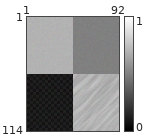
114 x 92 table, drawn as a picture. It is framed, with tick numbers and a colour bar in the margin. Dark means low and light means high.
It is made of 2 by 2 panels. Panel 1,1: high, flat. Panel 1,2: middling, flat. Panel 2,1: very low, checkered, faint in contrast. Panel 2,2: high, slanting up to the right, faint in contrast.
